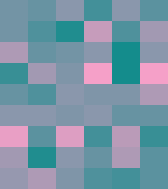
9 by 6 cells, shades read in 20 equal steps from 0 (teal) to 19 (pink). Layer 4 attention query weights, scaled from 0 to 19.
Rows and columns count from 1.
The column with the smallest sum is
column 5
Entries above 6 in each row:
4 3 5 4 5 6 3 4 3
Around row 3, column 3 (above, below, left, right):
1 9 7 10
